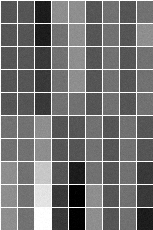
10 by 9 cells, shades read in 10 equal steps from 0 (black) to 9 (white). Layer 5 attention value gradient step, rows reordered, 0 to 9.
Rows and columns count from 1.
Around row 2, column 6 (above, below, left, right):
3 3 5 4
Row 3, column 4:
4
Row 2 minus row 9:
-2 -1 -7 2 5 -2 1 -1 3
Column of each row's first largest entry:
4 5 5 5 4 3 3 3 3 3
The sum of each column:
38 35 42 34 31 37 35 35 32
